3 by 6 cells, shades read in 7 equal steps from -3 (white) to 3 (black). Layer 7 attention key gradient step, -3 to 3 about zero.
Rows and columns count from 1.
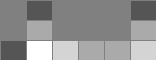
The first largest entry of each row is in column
2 1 1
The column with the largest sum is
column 1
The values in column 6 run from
-2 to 1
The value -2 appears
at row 3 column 3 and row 3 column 6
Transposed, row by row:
0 0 1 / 1 -1 -3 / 0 0 -2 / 0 0 -1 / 0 0 -1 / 1 -1 -2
